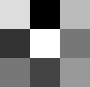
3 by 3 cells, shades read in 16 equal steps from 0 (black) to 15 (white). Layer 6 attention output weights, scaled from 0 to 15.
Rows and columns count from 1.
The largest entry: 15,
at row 2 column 2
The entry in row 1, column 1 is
13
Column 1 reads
13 3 7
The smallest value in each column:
3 0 7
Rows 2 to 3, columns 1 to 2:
3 15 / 7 4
